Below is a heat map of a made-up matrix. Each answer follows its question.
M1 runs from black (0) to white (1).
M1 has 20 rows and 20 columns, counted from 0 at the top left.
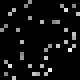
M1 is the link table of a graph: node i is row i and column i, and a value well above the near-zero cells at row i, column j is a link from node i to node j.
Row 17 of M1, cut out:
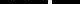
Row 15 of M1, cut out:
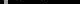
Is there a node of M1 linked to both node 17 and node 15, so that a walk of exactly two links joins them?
no
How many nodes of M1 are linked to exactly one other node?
9
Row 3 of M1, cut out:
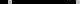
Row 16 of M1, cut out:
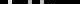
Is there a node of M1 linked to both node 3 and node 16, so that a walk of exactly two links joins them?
yes
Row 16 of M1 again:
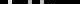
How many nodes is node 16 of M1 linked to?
3
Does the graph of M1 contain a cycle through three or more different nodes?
no
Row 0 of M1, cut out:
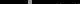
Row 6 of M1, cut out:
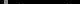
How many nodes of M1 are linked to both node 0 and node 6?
0
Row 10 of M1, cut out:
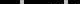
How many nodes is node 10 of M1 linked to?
2
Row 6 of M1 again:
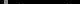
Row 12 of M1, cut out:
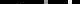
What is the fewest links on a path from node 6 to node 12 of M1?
4
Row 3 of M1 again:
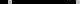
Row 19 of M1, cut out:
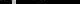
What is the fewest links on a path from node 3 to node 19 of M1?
1
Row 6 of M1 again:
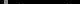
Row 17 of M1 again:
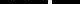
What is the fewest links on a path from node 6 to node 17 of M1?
5
